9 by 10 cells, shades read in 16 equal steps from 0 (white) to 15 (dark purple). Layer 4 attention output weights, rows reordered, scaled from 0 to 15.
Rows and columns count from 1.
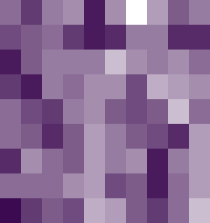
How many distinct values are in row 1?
8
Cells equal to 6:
9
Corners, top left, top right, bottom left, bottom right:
9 8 15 4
